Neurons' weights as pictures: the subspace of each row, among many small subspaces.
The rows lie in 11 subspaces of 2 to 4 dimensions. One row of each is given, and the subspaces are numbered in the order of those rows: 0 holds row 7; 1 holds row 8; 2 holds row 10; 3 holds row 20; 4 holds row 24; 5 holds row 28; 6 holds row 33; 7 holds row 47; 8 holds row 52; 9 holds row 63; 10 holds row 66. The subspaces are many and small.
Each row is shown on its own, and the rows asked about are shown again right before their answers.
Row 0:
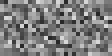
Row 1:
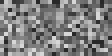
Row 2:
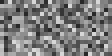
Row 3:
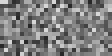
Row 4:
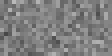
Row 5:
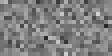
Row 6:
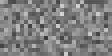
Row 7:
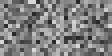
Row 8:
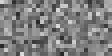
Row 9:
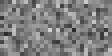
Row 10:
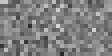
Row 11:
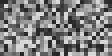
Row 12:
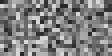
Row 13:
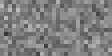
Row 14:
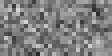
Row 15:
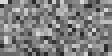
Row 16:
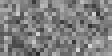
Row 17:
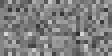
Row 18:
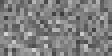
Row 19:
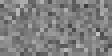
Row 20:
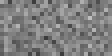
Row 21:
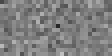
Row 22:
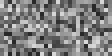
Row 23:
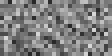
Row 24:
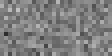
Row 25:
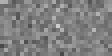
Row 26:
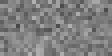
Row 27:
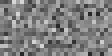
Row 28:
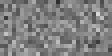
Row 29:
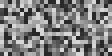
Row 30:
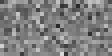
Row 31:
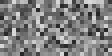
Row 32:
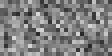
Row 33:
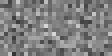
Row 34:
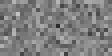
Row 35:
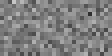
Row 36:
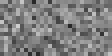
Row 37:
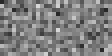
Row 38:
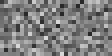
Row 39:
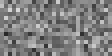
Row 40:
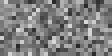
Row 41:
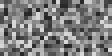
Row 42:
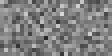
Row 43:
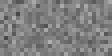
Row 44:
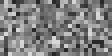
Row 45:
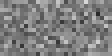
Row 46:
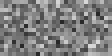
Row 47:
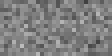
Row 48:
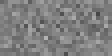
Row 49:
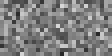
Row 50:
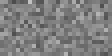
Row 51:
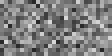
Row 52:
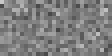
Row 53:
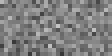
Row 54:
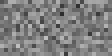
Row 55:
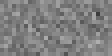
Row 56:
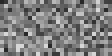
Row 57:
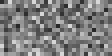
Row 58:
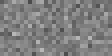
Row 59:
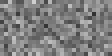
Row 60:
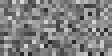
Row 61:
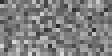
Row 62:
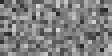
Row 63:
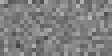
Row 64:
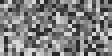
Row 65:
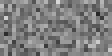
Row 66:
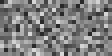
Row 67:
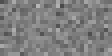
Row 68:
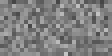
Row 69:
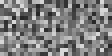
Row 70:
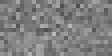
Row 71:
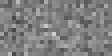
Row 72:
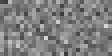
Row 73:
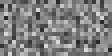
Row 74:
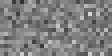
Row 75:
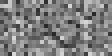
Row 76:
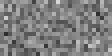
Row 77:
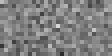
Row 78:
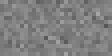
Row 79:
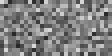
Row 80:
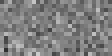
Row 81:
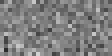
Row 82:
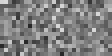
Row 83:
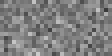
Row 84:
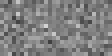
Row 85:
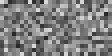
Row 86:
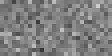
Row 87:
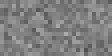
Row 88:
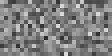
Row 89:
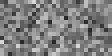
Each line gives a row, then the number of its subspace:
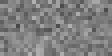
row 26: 6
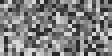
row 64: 9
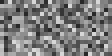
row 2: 3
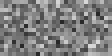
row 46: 7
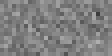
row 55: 5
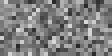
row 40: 0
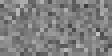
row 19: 8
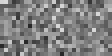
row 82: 2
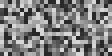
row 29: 4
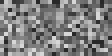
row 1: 0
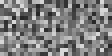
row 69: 8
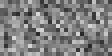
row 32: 5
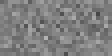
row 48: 5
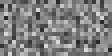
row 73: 5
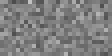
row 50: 9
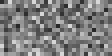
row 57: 3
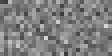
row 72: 7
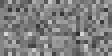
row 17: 4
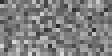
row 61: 1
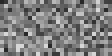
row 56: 0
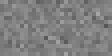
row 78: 7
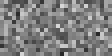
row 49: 8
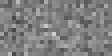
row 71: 6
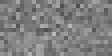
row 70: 6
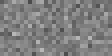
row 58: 0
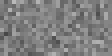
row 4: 0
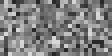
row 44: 0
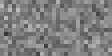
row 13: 4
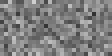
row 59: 6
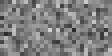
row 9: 8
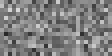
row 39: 4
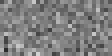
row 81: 9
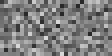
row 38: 10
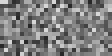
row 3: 2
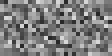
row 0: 7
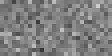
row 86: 0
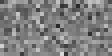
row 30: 3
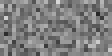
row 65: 5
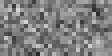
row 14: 4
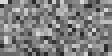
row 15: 8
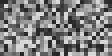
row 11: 0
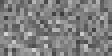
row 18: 5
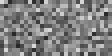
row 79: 9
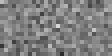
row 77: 1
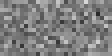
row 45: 7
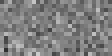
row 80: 9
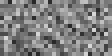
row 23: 3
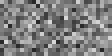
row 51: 0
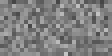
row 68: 10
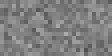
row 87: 4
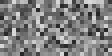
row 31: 3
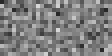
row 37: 8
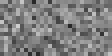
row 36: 6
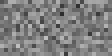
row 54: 10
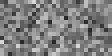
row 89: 0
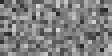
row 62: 8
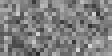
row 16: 5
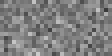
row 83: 10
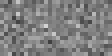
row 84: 6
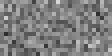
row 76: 5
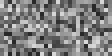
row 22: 4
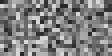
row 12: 1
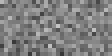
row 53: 1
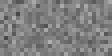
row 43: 6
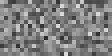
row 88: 10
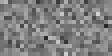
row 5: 7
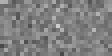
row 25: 2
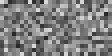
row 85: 9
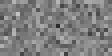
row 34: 3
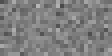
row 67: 8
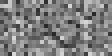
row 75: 6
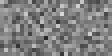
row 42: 10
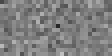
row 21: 1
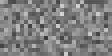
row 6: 10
